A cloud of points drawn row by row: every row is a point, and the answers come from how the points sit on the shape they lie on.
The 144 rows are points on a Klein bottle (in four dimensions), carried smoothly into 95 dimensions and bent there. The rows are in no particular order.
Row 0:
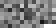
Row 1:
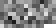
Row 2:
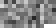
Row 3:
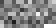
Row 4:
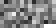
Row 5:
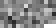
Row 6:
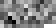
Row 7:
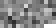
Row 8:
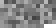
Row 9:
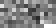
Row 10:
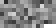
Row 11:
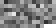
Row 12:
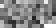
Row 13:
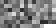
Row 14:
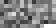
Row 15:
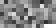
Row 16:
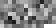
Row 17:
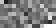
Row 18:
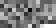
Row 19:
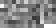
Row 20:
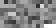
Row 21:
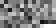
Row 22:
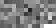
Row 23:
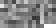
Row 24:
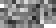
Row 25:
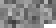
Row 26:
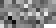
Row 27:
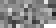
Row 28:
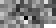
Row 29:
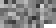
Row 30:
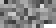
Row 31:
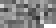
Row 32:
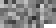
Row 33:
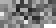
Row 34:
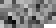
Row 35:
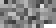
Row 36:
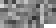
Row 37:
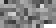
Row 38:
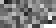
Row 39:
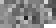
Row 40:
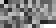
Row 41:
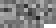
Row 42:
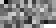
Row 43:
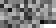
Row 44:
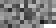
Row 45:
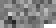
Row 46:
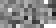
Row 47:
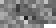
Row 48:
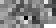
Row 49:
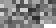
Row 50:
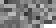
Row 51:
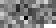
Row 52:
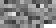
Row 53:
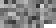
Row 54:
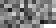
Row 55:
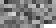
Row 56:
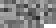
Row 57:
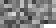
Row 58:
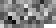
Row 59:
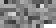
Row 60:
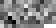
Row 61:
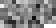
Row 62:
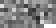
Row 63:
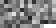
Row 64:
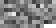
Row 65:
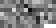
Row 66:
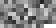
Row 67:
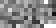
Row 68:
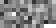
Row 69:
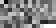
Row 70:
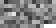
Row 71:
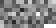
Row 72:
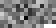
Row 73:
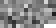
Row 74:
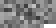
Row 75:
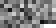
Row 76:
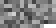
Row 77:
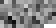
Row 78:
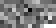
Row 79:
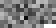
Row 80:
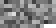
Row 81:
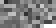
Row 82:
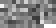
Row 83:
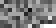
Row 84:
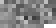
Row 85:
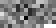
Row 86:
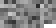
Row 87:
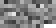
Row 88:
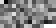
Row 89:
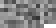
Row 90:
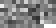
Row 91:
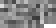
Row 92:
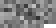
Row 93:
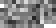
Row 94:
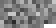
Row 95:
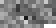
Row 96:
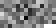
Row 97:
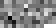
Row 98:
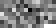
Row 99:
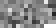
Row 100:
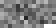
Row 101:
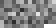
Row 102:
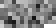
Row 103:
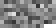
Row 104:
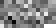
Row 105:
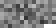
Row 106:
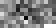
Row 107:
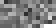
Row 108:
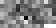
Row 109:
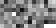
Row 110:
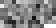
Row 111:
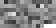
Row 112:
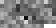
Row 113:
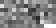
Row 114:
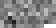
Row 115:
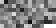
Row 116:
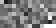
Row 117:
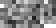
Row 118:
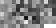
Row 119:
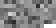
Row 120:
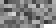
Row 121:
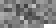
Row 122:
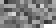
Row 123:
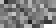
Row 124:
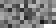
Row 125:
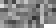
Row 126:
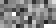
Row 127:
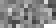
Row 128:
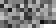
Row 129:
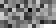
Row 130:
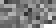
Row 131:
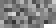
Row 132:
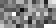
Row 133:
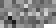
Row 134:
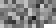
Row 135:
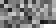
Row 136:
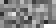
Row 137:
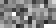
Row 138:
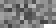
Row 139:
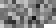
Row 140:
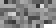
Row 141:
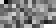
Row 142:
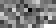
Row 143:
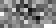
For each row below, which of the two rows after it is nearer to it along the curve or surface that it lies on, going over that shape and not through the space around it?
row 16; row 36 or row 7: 36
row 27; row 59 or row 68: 59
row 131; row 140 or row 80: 140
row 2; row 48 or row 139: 139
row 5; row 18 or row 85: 85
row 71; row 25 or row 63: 25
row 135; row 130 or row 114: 130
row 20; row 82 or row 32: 32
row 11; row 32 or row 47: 32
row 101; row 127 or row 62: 127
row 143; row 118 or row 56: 118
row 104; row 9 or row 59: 59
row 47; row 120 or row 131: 120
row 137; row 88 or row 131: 88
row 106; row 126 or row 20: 20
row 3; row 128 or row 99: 99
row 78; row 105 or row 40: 40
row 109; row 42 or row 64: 42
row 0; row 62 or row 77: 62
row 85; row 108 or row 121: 108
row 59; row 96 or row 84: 84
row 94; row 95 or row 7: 7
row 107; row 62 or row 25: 62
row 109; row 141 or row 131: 141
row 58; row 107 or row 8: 8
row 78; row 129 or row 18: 18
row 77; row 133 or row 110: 110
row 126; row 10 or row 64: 10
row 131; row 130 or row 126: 130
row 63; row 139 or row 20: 20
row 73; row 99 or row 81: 99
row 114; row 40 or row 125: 125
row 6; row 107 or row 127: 127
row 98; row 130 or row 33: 130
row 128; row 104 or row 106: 106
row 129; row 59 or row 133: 59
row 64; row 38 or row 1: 38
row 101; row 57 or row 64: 64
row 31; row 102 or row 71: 102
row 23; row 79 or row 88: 79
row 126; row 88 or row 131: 88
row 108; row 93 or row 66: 93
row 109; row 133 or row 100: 133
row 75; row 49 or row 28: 28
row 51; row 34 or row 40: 40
